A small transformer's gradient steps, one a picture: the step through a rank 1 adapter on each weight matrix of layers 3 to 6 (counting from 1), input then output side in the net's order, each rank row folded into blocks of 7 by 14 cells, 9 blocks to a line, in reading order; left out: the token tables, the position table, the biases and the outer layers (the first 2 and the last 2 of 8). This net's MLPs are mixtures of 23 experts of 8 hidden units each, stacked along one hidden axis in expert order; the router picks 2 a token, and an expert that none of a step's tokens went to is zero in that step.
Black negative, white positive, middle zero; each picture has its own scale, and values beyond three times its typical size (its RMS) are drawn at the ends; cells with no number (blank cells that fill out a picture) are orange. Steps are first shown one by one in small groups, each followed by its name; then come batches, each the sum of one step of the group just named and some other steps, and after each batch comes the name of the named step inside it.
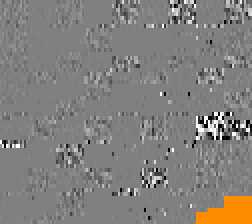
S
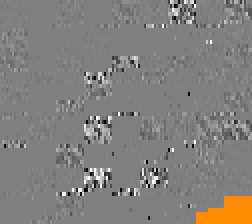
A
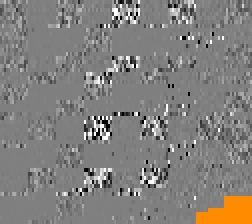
A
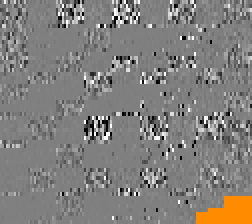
S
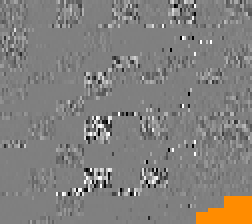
A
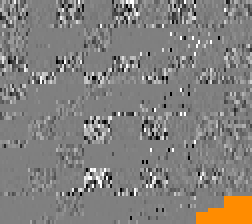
A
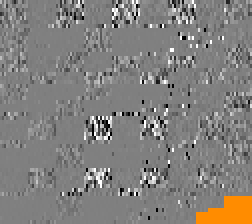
A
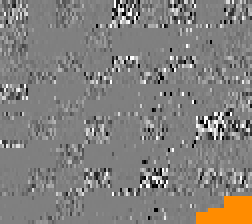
S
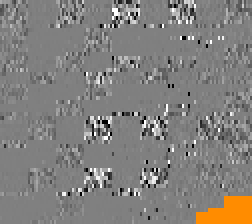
A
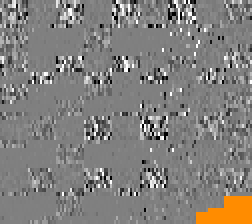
S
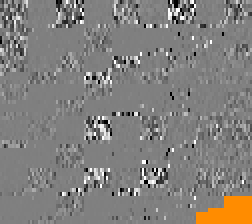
A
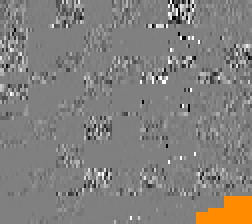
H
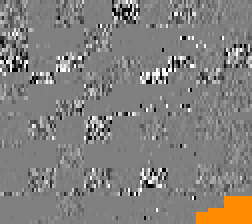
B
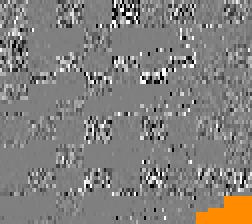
B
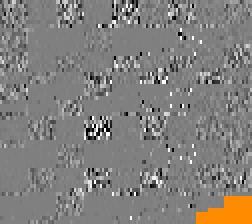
H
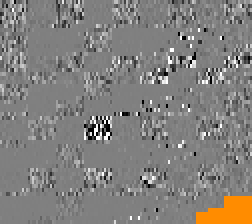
H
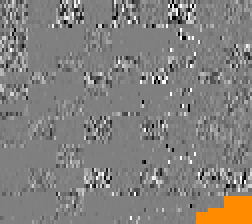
H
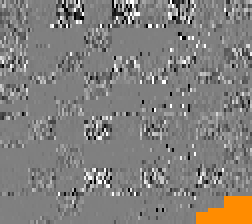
H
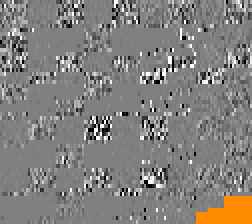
B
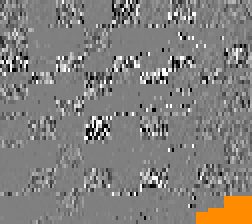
B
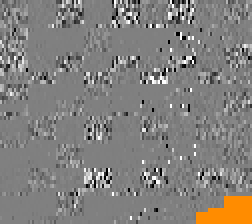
H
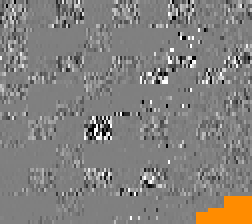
H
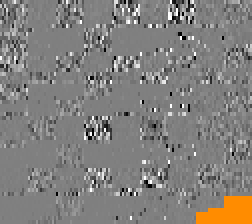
H
